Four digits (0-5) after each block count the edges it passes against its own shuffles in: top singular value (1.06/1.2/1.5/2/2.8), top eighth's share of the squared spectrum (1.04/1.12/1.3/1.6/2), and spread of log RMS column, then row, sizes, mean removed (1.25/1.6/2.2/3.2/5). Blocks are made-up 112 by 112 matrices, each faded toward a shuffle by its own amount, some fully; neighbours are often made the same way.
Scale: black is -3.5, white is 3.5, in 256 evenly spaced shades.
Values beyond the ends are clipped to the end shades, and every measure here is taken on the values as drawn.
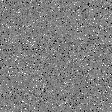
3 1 0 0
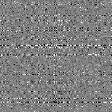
5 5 2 4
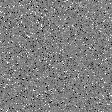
0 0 0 0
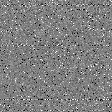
4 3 0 2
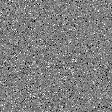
3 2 0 1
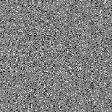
4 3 2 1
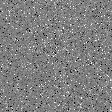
0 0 0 0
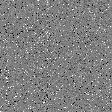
1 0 1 0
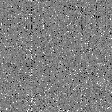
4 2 1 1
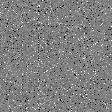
3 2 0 0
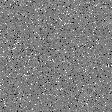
1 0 0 0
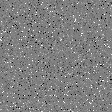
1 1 0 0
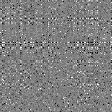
5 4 2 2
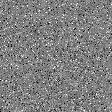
3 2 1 0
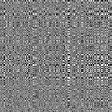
5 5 4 4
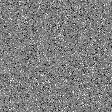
0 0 0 0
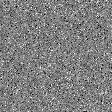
2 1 0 0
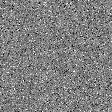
0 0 0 0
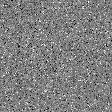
1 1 0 0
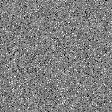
3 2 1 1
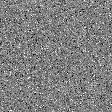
1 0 0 0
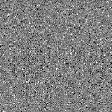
4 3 2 2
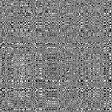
5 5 3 4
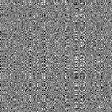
5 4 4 3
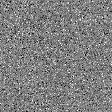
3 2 0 0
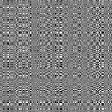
5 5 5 4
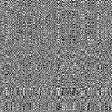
5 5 3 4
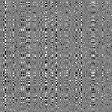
5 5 4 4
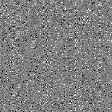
4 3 2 1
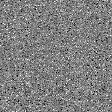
3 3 1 1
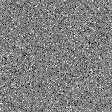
1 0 0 0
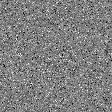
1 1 0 0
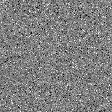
2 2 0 0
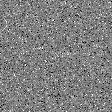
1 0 0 0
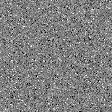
3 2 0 1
